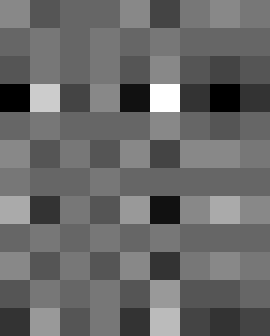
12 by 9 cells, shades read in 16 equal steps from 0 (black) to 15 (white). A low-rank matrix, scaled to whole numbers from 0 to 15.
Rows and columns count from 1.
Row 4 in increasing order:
0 0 1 3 3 4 8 12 15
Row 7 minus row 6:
-1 1 -1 2 -2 2 -2 -2 -1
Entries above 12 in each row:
0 0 0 1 0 0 0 0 0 0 0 0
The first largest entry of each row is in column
1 2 6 6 6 1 1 1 2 1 6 6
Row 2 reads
6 7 6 7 6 7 6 6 6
